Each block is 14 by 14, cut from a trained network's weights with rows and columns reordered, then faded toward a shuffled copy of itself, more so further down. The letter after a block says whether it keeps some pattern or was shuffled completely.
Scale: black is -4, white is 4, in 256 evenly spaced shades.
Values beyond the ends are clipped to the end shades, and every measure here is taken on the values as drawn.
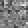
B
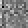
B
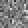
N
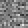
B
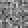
N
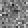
N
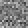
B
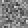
N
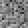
N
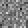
B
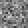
N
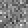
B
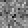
N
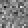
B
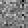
B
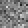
N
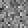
N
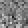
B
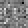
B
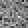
N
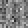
B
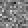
N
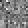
B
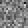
N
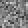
N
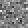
N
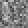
B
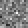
N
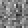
B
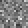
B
